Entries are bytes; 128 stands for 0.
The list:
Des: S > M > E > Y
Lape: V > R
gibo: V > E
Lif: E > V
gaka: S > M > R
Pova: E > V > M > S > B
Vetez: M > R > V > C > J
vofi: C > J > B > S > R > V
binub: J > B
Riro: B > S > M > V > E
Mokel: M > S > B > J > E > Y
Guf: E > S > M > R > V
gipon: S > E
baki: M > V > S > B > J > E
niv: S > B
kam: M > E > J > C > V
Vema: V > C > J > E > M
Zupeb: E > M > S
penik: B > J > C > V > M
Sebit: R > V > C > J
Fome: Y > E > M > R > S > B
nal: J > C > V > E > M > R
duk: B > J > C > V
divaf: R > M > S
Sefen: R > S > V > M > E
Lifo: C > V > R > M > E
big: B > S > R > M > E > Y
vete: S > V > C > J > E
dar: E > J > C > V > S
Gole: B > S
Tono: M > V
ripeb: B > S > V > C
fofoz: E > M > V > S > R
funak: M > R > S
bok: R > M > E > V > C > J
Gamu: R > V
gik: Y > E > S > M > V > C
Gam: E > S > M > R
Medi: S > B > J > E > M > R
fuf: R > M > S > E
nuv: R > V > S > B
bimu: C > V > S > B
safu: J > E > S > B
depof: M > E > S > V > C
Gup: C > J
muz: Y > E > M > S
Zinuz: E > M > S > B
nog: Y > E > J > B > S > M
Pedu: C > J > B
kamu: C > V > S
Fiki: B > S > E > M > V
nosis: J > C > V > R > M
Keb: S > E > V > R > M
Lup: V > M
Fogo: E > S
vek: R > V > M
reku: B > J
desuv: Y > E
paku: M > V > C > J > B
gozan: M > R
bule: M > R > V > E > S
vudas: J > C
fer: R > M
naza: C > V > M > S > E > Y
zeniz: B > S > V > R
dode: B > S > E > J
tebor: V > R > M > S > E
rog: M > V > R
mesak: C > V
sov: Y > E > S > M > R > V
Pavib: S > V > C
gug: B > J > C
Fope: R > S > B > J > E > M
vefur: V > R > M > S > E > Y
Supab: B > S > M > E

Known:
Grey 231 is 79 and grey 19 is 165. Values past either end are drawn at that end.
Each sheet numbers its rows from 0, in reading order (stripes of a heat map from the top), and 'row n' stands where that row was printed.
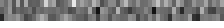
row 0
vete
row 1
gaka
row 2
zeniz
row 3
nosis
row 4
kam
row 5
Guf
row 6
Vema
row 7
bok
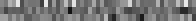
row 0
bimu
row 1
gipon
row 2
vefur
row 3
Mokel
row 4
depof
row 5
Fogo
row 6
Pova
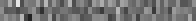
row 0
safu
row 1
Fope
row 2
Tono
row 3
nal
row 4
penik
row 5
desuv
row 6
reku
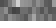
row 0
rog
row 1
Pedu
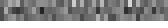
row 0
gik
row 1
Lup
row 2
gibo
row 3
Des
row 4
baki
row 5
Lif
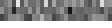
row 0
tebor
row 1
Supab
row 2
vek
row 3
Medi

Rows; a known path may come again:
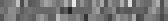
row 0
Gole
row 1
gozan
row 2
nuv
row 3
dar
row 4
safu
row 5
kamu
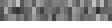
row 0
gik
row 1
penik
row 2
vofi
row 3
naza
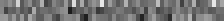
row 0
niv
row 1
duk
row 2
baki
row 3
bule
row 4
Tono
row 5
Zupeb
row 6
dode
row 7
zeniz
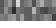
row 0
big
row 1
kam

